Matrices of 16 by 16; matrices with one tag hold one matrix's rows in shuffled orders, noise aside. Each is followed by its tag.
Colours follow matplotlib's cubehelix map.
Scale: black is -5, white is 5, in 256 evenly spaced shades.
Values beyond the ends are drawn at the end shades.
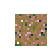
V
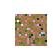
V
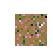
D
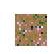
D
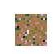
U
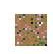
D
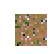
U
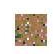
U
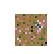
D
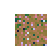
U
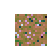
V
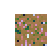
U
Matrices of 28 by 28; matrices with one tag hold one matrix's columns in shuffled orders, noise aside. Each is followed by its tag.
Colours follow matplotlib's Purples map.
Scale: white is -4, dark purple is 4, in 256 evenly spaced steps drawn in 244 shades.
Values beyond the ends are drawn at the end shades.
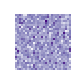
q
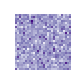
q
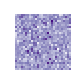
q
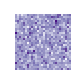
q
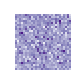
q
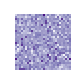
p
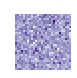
q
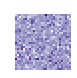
p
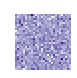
p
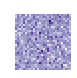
q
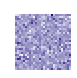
p
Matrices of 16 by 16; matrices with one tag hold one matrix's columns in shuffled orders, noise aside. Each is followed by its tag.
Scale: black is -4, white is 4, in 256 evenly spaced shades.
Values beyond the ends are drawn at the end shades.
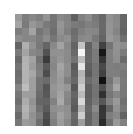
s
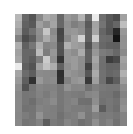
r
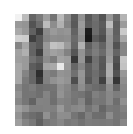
r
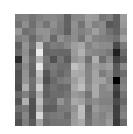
s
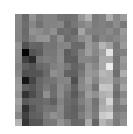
s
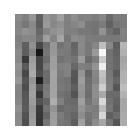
s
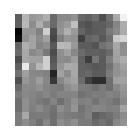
r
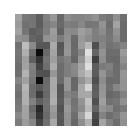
s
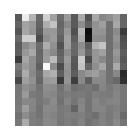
r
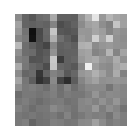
r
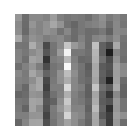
s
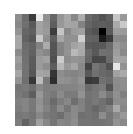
r
